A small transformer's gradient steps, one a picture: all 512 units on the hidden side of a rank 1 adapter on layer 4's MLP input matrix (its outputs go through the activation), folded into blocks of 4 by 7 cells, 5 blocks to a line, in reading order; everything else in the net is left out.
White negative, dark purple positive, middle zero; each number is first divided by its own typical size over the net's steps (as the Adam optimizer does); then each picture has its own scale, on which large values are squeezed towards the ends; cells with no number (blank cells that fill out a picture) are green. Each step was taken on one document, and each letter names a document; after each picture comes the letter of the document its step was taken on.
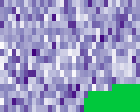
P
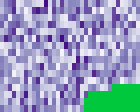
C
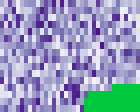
C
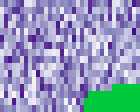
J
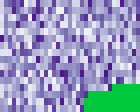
J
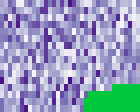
C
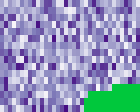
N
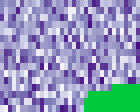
N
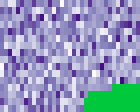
P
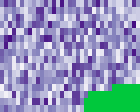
C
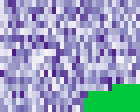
J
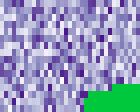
J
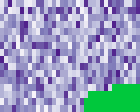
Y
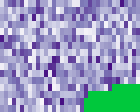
J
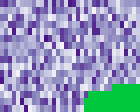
C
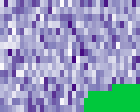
P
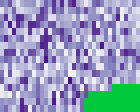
C
